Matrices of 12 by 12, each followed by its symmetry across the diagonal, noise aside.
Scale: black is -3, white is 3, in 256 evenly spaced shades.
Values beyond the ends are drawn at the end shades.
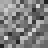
symmetric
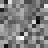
antisymmetric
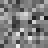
antisymmetric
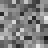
antisymmetric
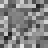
symmetric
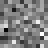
neither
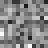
neither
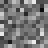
symmetric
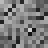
symmetric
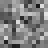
antisymmetric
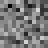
neither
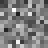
neither
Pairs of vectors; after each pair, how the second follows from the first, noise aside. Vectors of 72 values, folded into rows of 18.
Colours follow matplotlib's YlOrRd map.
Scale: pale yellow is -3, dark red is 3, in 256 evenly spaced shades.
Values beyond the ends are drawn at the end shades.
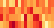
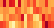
negated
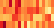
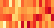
negated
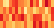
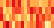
reversed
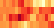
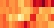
negated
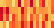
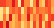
negated
